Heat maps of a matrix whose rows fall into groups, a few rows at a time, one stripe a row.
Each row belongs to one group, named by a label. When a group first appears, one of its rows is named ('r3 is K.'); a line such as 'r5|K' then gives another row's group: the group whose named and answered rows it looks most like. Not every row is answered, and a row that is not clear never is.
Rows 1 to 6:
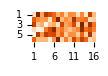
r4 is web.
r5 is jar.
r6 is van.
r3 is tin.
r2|van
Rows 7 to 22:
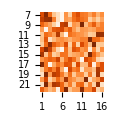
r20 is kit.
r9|van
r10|web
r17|tin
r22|van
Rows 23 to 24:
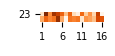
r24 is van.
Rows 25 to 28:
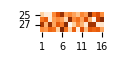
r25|web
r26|tin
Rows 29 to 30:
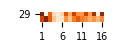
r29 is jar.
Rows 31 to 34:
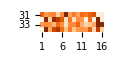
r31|van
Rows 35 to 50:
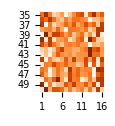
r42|web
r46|tin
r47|tin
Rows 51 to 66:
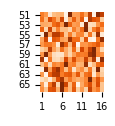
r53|kit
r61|kit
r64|web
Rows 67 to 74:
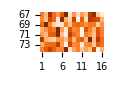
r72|tin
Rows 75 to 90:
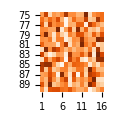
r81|van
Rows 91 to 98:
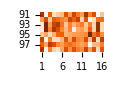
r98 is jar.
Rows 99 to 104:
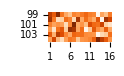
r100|tin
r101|van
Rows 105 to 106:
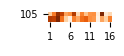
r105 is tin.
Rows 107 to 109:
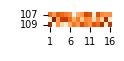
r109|jar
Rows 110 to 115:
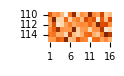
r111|kit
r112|web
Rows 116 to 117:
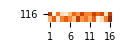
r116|jar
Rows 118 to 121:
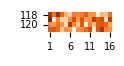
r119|jar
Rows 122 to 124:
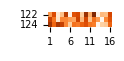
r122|kit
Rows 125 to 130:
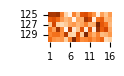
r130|van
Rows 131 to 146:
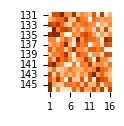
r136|tin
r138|van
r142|web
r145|tin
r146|jar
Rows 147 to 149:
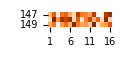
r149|kit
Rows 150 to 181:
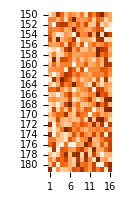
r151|van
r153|van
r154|tin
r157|web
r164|kit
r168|web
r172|jar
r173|web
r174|jar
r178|kit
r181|jar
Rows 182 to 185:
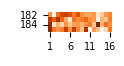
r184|tin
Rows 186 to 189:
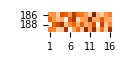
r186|kit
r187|van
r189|kit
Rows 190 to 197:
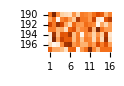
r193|van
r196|web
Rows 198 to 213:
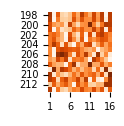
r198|jar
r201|jar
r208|van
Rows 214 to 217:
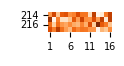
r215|jar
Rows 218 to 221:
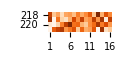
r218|tin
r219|jar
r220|web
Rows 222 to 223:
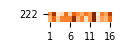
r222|kit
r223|kit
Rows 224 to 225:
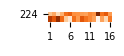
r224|web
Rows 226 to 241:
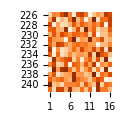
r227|kit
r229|kit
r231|van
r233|jar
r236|kit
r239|van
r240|tin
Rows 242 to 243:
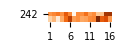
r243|web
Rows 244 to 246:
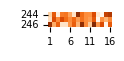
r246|jar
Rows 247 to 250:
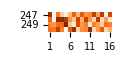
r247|jar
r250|van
